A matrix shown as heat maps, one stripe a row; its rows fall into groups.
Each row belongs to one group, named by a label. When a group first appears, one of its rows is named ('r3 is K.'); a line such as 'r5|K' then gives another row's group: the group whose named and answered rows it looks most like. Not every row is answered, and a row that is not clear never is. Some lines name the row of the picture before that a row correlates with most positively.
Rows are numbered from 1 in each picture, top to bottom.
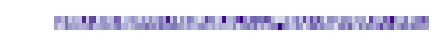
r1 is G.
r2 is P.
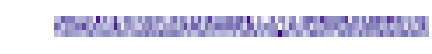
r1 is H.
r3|P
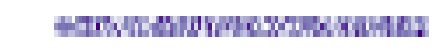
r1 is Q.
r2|H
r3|Q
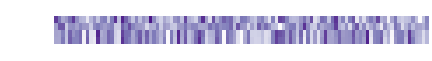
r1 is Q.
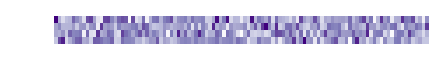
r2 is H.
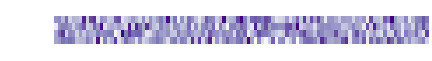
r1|G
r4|H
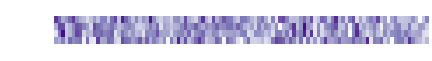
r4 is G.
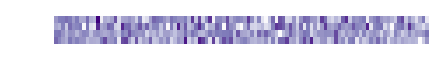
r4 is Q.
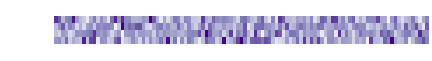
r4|G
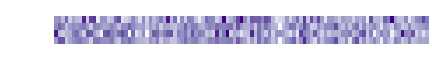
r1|G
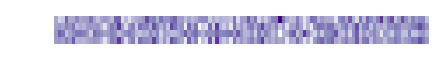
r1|P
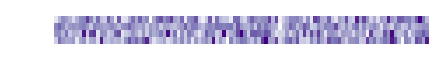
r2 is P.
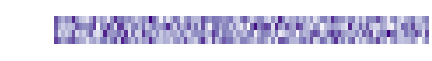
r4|Q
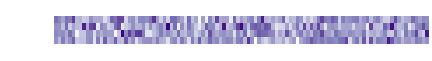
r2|G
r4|H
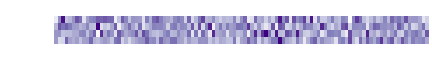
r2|H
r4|P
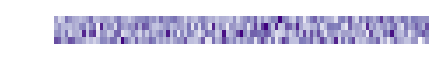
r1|P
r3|G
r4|Q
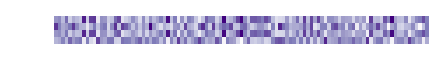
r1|G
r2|Q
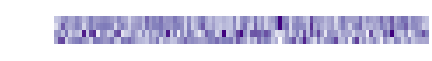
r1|P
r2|P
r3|G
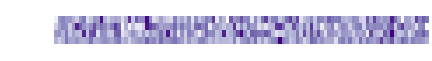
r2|P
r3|G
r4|P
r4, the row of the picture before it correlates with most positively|1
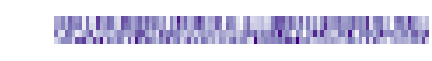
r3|P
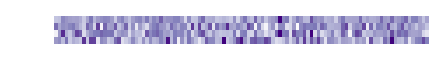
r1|P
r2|H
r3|P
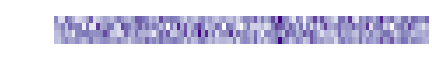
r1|P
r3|Q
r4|P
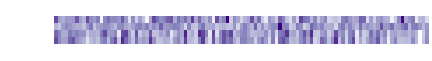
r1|H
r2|P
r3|Q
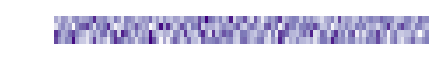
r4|Q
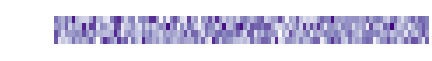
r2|G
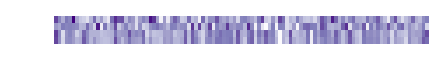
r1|Q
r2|H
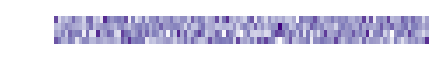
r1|H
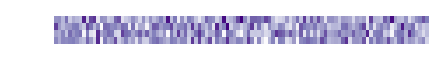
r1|G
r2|H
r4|H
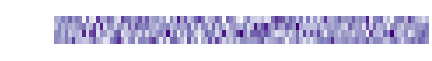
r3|G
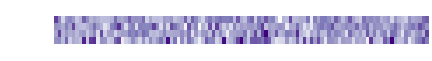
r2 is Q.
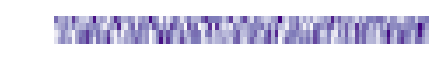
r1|Q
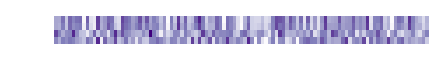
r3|Q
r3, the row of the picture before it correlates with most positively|1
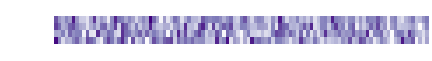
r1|Q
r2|Q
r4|H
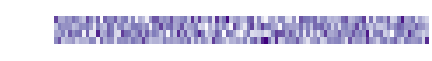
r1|H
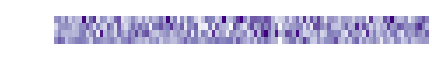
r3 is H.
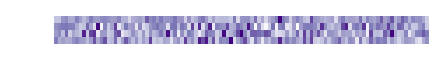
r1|P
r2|H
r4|Q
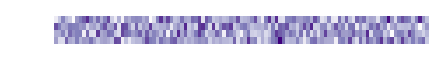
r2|Q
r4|P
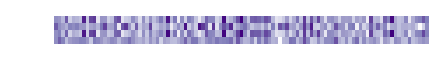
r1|G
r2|Q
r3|G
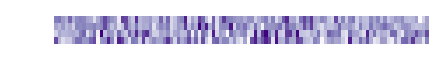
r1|Q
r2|Q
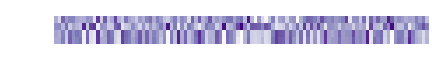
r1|H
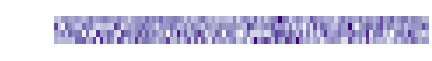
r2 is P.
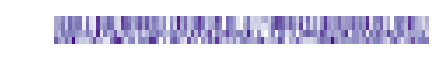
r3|H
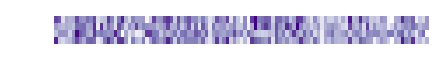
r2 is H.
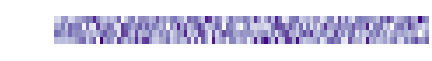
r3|Q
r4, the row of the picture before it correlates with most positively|2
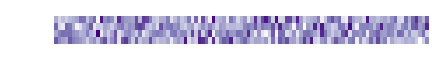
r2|P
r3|H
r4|Q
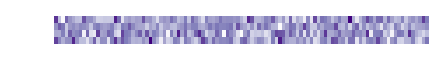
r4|Q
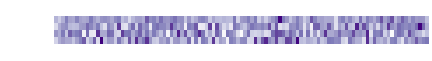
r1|P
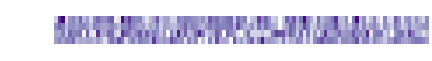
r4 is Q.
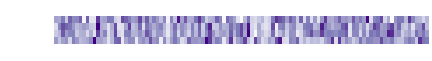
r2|H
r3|H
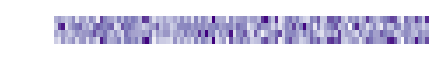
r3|Q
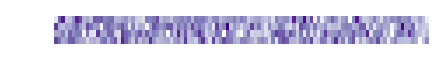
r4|Q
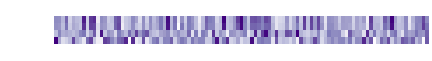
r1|G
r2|G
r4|H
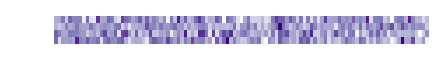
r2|P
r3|Q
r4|H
